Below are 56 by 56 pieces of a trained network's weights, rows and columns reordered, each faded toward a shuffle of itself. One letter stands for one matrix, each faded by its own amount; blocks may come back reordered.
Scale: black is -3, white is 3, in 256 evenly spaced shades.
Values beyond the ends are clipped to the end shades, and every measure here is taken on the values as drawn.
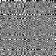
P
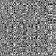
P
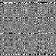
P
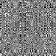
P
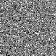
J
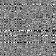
P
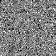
J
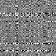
P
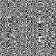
P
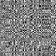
P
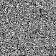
J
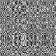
P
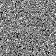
J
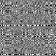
P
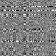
P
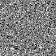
J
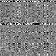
P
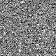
J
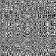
P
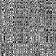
P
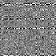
P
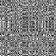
P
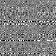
P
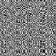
P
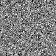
J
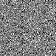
J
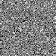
J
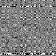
P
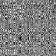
P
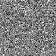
J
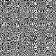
P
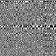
P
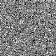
J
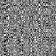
P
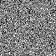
J
